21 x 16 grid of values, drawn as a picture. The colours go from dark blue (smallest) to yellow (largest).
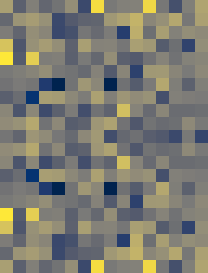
It is mirror symmetric from top to bottom. No single row or column stands out from its neighbours. There is no overall slope.
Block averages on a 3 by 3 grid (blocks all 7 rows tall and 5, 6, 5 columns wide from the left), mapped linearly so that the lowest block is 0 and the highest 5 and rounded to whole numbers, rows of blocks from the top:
315 / 230 / 315
